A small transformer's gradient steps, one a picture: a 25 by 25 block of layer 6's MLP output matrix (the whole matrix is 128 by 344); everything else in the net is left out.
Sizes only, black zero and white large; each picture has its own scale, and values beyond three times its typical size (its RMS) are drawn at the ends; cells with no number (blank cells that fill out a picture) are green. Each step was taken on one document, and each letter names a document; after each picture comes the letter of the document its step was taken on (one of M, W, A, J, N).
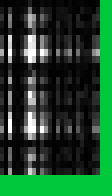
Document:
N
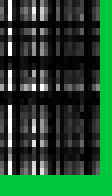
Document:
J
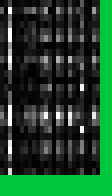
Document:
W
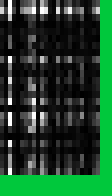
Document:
J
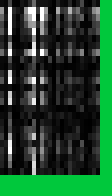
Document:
J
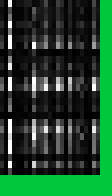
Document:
W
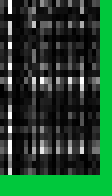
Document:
W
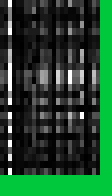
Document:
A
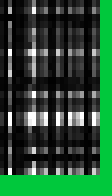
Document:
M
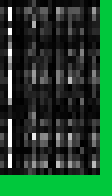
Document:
A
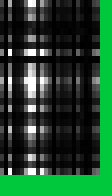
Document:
N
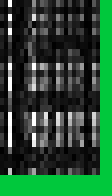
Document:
M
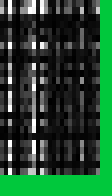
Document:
J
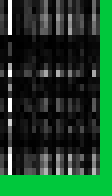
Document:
A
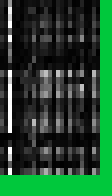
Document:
W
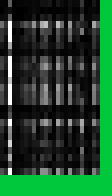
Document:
W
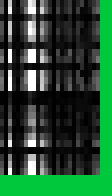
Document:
N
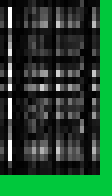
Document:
A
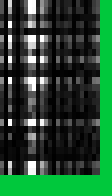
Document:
N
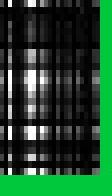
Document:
N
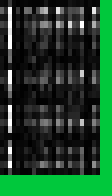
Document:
A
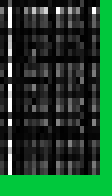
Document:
A
